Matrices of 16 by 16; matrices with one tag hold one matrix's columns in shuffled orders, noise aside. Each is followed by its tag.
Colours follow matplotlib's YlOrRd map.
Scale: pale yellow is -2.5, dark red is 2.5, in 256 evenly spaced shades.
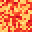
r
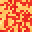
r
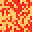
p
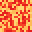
r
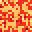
r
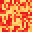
r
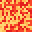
p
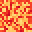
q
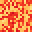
r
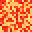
q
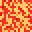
q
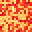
p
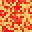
q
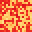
p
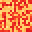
r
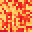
r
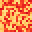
p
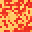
p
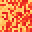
r
